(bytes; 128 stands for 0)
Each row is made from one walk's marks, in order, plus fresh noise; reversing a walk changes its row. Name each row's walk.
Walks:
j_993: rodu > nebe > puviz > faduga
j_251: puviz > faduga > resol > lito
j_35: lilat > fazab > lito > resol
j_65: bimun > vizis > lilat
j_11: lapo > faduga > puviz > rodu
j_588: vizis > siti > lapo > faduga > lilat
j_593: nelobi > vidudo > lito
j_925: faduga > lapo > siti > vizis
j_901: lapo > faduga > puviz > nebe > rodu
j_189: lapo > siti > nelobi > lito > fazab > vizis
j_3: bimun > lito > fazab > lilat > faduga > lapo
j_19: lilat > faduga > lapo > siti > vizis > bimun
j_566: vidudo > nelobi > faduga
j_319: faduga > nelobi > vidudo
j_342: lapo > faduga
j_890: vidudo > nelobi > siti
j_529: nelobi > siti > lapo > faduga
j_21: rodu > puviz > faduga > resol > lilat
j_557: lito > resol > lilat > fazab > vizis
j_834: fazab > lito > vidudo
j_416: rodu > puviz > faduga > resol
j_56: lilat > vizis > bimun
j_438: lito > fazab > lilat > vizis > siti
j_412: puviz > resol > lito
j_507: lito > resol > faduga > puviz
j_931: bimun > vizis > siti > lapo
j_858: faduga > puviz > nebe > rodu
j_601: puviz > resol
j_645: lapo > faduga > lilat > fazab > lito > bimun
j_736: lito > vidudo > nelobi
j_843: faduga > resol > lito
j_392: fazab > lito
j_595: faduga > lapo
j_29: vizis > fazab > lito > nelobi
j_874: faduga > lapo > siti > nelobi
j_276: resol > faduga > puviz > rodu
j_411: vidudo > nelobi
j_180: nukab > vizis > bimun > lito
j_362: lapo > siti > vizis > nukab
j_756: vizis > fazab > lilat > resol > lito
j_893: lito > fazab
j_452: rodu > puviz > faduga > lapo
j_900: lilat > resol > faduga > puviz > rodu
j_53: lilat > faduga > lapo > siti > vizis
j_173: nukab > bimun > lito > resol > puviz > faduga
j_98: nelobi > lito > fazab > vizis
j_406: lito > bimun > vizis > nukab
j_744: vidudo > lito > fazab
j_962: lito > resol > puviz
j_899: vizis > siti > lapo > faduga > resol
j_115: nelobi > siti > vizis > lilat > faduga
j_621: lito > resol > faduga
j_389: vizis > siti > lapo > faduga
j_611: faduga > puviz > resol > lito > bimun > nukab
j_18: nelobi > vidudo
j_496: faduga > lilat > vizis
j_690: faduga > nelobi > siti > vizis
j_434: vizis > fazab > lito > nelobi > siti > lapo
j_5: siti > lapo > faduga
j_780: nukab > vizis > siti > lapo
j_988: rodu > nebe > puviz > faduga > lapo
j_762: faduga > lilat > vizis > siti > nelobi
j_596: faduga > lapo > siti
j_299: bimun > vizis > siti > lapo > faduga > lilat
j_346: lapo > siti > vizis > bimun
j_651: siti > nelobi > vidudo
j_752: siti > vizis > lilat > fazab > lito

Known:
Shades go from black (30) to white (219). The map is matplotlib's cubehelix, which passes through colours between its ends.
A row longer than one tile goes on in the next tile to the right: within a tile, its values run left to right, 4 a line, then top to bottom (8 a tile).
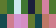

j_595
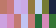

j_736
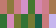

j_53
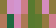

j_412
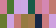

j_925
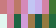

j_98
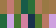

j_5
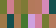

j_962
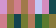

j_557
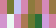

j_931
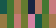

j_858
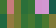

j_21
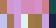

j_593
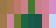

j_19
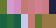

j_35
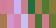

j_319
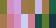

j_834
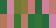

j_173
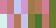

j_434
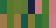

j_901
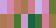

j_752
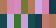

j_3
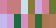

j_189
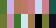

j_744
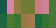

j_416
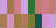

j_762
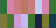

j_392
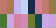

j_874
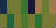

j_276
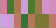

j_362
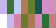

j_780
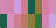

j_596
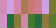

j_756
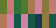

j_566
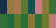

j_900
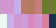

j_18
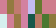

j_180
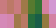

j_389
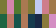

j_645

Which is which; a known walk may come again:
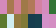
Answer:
j_299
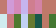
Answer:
j_29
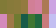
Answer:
j_56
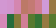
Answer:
j_756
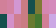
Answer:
j_596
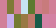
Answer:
j_690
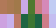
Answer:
j_346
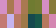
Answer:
j_588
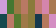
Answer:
j_496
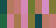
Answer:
j_611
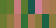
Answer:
j_988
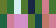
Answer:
j_595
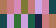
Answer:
j_3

